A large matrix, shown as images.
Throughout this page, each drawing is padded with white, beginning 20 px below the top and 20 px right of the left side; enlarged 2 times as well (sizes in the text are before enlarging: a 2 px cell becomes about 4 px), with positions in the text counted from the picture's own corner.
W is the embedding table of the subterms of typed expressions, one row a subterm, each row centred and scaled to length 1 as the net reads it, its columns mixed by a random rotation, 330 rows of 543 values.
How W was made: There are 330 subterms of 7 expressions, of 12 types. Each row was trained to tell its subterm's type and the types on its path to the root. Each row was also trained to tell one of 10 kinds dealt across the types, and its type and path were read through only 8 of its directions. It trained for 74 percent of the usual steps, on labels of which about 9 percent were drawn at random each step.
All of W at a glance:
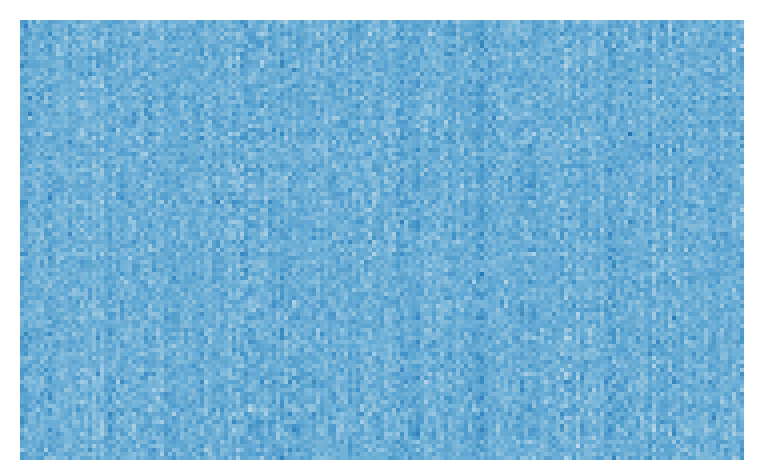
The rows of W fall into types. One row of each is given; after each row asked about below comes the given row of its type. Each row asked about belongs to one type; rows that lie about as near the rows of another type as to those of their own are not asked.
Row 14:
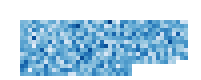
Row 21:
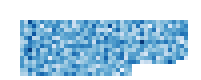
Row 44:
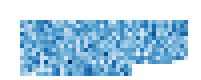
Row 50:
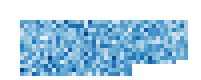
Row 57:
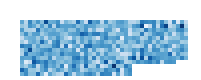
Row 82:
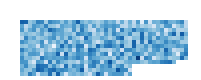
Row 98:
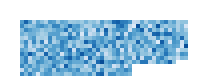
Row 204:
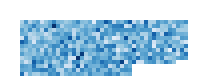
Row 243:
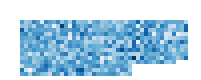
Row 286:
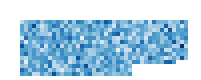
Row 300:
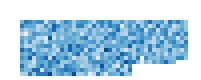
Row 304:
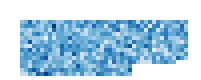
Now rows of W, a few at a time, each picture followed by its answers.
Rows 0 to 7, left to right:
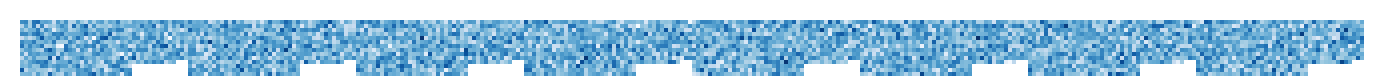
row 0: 44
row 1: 204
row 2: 82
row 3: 82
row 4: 304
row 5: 50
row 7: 286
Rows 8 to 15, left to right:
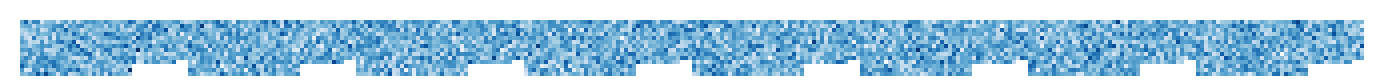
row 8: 14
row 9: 286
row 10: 286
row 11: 304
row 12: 286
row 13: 204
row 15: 14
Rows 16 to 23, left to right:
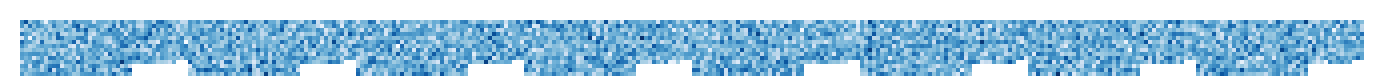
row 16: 50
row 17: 304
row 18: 44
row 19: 50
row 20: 50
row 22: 98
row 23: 204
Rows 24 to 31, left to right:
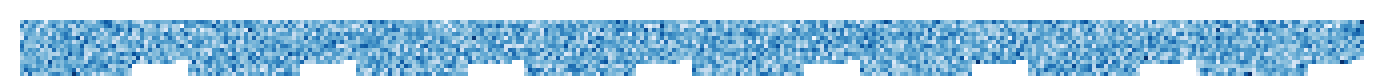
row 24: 300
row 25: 82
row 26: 57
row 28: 57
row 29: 286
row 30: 82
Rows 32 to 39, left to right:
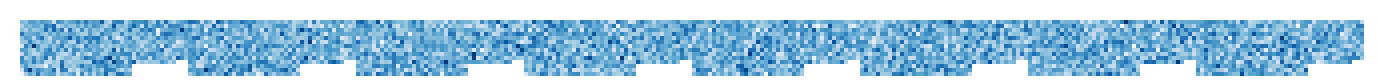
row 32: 304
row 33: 300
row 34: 82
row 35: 21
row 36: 300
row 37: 243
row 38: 57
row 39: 44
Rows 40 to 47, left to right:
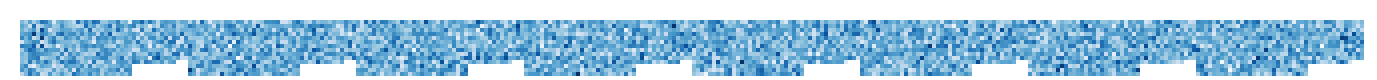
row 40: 21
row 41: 243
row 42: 44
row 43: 300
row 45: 57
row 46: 50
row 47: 300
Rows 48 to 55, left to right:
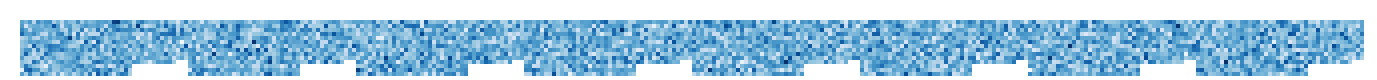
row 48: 304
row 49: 98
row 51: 300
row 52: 204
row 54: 98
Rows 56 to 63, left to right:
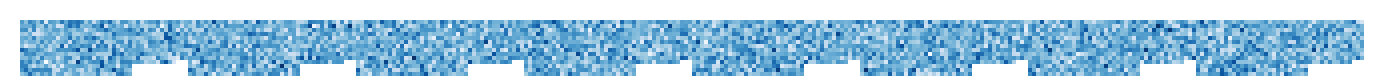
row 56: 300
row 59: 286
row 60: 98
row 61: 300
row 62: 243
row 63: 14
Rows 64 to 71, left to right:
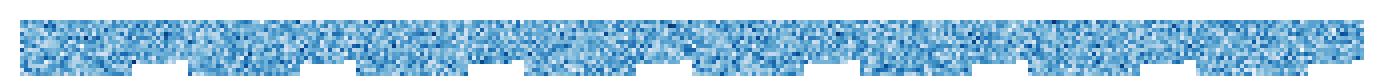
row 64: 98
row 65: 204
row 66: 57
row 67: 304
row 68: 98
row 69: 14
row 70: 286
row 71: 286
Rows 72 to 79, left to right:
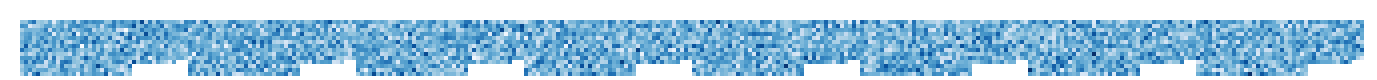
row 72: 243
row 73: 50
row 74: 243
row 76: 57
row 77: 14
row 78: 14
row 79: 21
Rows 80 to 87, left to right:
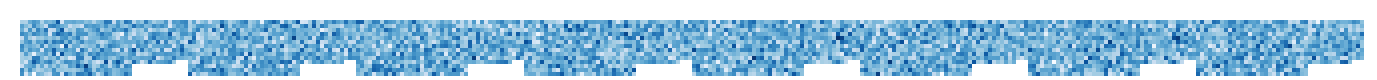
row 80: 44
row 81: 204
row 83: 14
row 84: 300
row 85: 243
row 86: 300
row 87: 82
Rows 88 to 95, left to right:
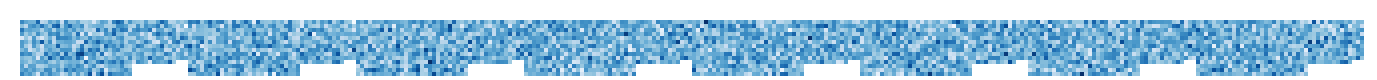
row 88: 204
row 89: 82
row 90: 304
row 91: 286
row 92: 14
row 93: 57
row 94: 21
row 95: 286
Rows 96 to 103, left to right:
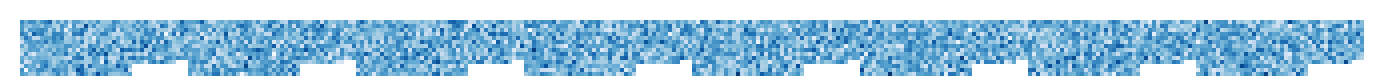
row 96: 44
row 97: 50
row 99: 21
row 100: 57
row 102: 82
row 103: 21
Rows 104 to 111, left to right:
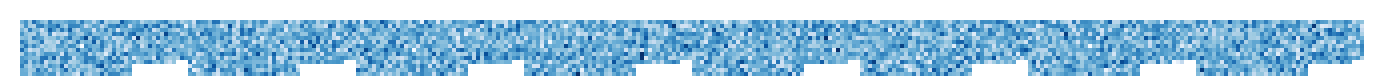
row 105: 57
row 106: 44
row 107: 300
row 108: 243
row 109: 304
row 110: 50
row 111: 98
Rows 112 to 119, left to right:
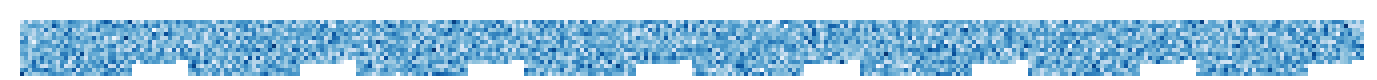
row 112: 204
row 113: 98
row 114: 204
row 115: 44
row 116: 21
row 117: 204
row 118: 44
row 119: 204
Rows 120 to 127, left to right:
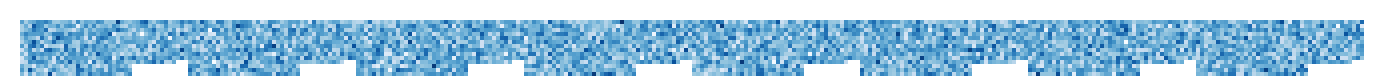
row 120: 44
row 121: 204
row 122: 243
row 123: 57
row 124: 44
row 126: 300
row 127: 204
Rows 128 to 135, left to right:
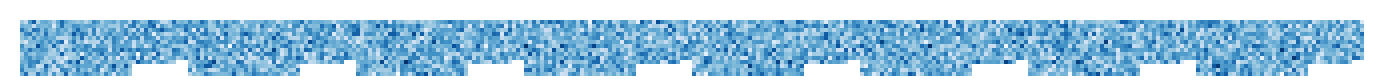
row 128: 243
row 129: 44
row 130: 44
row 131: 286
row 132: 44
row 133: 286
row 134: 44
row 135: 82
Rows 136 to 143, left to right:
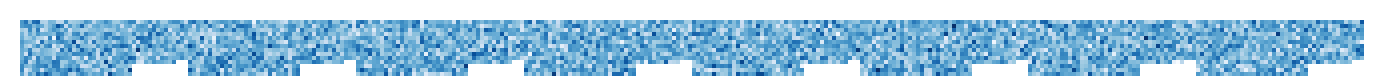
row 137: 14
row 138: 300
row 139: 50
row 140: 44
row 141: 304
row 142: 50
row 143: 304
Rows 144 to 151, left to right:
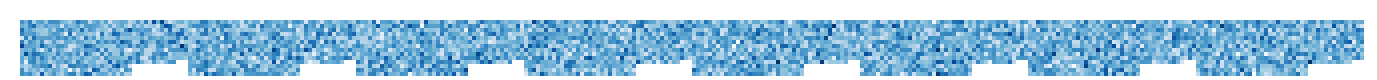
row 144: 286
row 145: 44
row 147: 21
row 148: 243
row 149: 204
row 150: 304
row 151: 300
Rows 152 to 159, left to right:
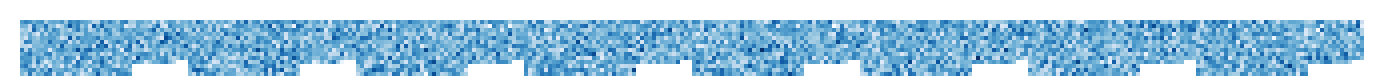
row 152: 98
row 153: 304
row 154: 300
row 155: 14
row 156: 204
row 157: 98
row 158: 243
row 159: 44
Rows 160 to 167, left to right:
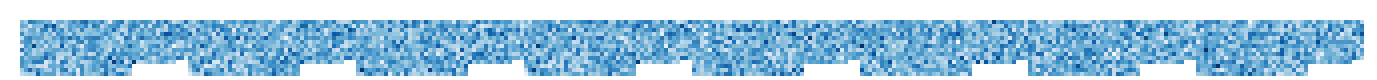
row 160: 304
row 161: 304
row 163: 304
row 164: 14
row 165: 286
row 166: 14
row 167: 21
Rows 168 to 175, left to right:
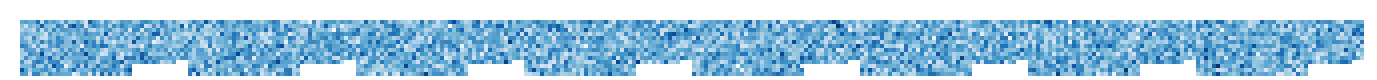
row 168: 14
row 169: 82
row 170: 57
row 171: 304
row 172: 204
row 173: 44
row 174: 82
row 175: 21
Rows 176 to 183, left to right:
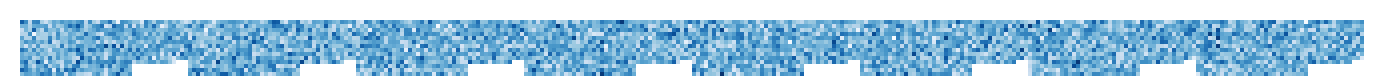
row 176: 50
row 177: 300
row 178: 57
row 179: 304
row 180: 82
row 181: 57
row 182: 21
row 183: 21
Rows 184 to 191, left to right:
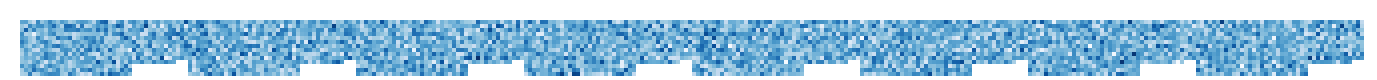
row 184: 204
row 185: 286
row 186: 44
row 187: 300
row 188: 21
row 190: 50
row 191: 57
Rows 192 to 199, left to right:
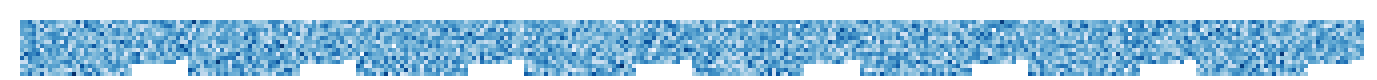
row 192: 21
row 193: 82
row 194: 98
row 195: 57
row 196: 304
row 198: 243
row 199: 21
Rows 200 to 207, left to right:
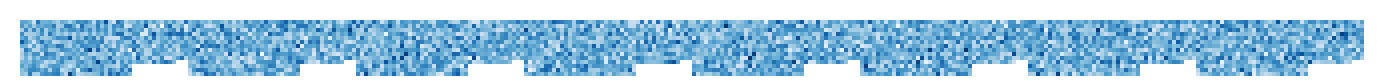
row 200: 204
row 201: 304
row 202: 82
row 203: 286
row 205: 98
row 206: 300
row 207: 300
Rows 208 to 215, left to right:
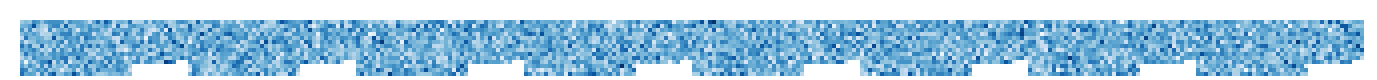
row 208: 286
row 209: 21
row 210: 243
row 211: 44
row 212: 82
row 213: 304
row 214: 14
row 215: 286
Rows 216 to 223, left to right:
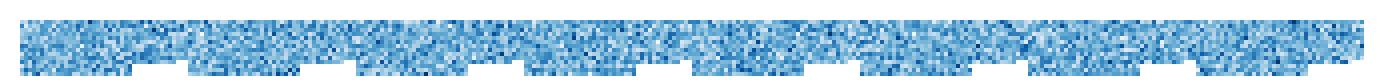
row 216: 243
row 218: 57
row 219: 98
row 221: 204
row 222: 204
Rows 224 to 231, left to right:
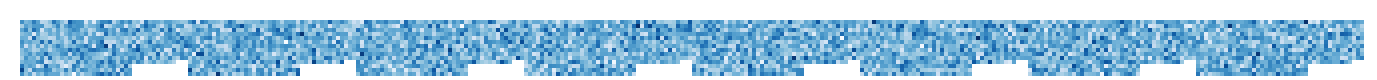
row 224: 204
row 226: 286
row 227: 243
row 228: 44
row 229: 243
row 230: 300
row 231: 204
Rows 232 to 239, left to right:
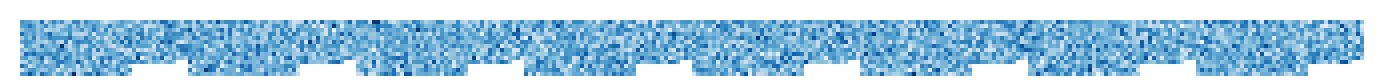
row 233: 286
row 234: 82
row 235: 204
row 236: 300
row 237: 21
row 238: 300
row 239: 286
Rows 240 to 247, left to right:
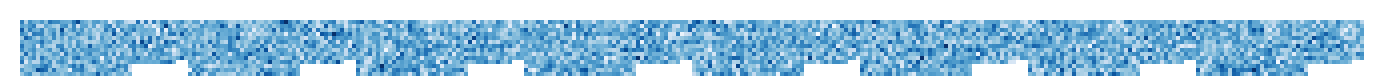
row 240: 286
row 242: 14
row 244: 82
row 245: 50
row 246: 57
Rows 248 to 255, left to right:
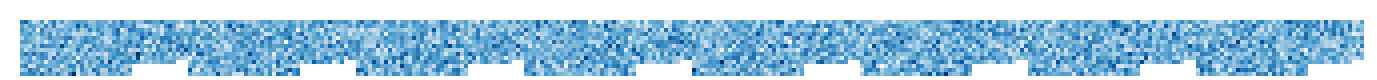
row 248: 300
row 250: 82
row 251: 82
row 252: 14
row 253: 304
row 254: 300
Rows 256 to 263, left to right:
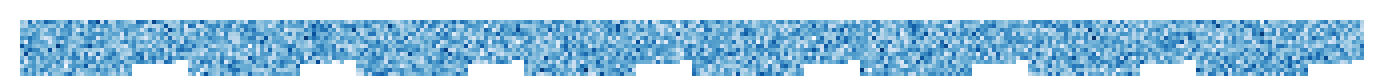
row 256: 286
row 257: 243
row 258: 304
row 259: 204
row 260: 57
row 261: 14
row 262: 82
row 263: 50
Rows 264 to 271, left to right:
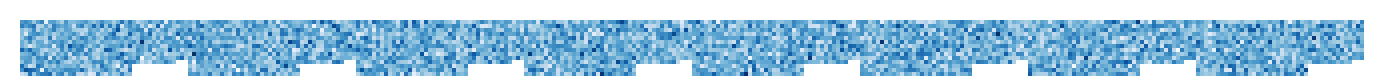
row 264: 300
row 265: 286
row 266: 300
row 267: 304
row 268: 300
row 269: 14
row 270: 204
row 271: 14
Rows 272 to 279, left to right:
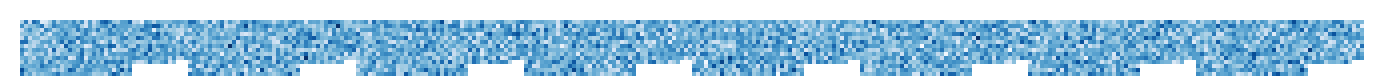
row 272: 50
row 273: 98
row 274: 204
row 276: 82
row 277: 14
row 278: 50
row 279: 204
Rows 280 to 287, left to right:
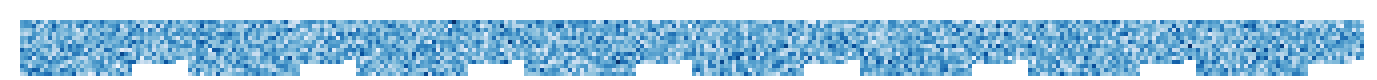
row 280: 300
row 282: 286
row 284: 82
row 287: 98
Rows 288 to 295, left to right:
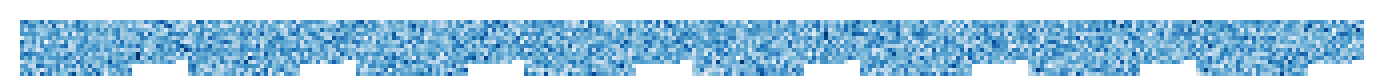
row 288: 82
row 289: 21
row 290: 50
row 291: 57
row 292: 44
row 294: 304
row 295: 304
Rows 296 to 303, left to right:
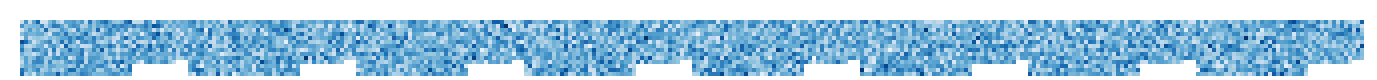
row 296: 50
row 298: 204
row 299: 98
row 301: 14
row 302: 50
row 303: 304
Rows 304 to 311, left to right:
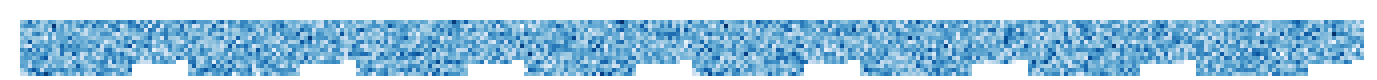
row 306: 204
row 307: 304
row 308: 304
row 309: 304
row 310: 50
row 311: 14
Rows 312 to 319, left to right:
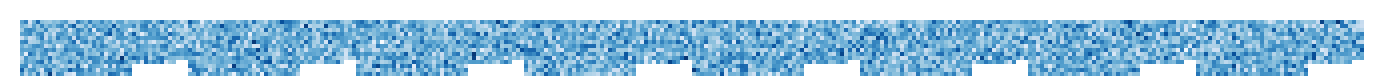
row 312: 50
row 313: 98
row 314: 82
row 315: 286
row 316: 82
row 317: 243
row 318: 14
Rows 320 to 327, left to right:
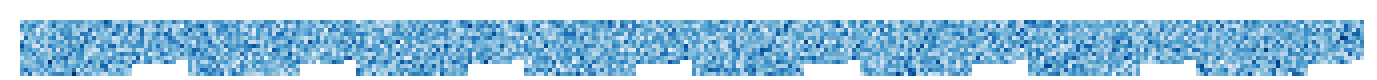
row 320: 300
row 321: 286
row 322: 243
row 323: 286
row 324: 204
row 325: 300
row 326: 82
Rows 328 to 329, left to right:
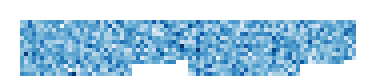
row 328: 286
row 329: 21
